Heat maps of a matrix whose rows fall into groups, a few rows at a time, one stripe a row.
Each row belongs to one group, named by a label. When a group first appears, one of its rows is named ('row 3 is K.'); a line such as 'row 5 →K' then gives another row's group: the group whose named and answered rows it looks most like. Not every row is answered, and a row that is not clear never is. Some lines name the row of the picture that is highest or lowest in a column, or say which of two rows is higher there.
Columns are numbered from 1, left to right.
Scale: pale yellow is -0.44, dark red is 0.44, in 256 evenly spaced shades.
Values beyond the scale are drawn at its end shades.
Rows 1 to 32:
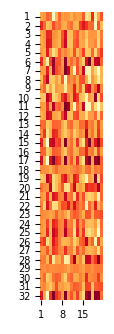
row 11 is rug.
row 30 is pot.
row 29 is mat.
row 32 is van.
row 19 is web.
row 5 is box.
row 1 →box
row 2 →pot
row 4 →web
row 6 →van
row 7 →rug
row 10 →web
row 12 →web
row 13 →pot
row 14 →pot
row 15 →van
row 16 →pot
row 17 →van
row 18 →mat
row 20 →mat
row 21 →rug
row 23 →mat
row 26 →pot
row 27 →rug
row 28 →mat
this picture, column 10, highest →11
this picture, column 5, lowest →1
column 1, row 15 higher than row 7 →Yes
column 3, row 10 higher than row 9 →Yes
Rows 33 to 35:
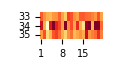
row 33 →pot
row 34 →van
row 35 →pot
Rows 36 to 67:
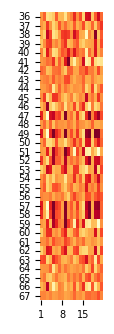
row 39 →web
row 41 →rug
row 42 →pot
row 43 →rug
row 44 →box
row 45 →pot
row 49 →van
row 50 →mat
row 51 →rug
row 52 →van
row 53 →web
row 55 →pot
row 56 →mat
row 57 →van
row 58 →van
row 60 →web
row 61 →rug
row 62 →web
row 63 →pot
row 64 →box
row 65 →mat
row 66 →box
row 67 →mat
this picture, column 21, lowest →41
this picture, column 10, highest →41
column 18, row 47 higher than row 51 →Yes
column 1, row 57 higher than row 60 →Yes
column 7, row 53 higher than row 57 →No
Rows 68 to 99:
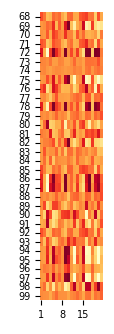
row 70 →rug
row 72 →van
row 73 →mat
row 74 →mat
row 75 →rug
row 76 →pot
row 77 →mat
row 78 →van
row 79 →mat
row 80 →box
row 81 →mat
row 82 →rug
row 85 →pot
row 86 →van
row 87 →van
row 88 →mat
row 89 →pot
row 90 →web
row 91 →box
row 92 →pot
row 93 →web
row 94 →rug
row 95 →rug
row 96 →rug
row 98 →mat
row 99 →mat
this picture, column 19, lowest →76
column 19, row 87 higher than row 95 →Yes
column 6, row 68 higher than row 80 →Yes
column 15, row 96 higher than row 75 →No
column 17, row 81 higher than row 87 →No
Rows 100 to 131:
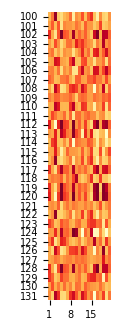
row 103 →web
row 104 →mat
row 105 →web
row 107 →pot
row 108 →web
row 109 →mat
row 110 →web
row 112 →van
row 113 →rug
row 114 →box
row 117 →van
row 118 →rug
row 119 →van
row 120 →van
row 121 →box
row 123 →pot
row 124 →rug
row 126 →web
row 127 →web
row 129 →pot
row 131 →web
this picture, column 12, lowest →124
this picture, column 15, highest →124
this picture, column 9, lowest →114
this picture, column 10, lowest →106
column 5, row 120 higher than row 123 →Yes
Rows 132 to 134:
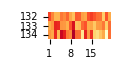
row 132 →pot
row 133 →web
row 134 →rug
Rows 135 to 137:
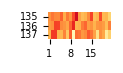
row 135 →rug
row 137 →box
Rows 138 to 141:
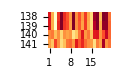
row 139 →van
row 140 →mat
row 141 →web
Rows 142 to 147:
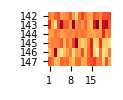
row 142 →mat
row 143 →van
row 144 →web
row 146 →box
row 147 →pot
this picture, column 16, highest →143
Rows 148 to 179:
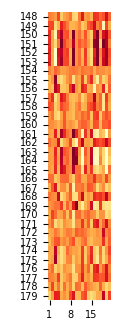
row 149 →pot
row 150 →van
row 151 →van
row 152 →van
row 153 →van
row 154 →web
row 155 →box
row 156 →web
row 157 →pot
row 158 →pot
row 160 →mat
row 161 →rug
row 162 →mat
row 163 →rug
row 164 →rug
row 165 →rug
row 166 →pot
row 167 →box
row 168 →mat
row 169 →rug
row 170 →box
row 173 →web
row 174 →box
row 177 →mat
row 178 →box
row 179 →web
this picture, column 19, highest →151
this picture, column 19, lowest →149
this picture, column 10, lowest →162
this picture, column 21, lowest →169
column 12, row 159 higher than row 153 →Yes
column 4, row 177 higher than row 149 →Yes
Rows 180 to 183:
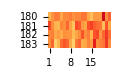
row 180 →web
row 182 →mat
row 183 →pot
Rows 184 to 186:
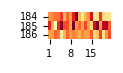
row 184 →rug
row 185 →van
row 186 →box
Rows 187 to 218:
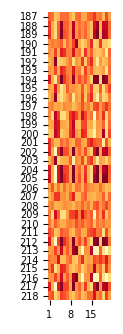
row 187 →pot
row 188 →van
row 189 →van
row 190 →rug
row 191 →rug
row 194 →van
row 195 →box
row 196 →box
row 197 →mat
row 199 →web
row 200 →web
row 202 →van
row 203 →box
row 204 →van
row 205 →van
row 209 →web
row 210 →web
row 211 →pot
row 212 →van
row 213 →rug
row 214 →mat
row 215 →pot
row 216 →rug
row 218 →pot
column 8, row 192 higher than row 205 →Yes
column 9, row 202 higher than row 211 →Yes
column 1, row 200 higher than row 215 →No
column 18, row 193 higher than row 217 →No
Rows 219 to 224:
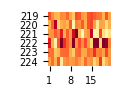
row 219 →pot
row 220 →box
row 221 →rug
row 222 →van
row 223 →pot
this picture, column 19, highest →222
